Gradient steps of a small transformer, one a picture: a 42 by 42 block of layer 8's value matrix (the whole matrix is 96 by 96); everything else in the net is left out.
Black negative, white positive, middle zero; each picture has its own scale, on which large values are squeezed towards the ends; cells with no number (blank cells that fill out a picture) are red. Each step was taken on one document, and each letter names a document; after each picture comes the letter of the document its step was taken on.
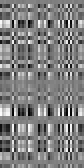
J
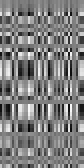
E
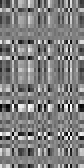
E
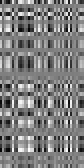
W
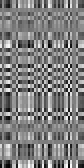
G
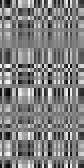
G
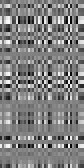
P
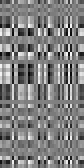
E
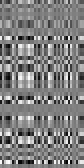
W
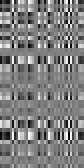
J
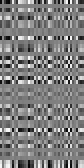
E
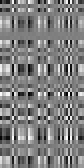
J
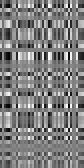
G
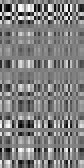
W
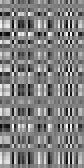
J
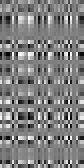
E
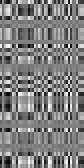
G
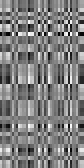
P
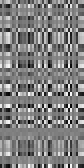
P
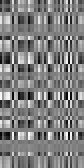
J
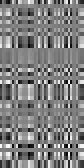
P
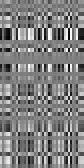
P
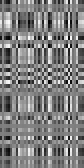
G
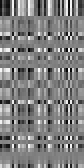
J
